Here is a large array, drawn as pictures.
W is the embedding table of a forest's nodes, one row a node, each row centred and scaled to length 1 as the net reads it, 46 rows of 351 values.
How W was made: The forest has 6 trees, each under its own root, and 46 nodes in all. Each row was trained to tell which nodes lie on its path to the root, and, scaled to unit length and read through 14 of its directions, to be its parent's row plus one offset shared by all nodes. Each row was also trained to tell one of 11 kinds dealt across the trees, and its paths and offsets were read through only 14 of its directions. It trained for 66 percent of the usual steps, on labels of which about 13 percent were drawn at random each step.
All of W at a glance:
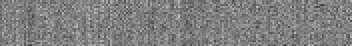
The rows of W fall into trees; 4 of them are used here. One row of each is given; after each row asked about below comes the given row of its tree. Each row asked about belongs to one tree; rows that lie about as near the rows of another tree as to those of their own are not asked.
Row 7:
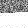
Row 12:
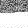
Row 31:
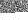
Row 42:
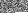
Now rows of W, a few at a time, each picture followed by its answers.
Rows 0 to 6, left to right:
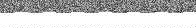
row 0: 7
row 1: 31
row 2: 7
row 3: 31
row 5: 12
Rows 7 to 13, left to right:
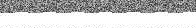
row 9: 12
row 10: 31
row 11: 31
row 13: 42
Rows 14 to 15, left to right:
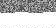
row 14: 7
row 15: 7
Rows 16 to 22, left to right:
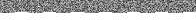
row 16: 12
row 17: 7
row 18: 31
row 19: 7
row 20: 42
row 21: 12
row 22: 12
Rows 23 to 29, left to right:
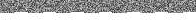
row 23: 7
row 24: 12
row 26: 12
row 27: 12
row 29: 42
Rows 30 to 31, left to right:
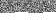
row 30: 42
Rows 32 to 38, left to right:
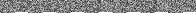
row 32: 12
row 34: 7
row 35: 31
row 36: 31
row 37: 31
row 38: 12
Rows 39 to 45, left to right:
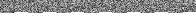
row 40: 7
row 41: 31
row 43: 7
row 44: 31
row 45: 7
